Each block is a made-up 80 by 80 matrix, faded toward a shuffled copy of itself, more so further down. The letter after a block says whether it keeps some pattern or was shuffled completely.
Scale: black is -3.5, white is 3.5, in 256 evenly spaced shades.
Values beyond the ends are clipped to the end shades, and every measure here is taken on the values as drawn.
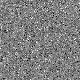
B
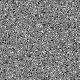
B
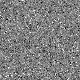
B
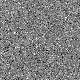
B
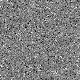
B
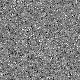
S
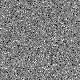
B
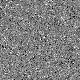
S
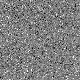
B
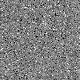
B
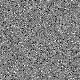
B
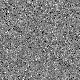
B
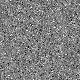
S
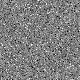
B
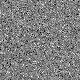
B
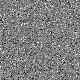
S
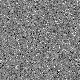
S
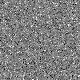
S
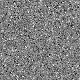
B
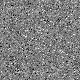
S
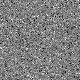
B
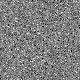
B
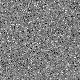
S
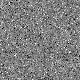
S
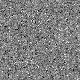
B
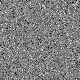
B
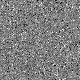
B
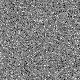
S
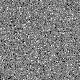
S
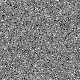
S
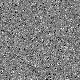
S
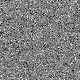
S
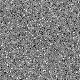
S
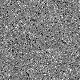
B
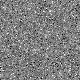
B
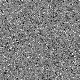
S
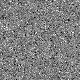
B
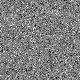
S
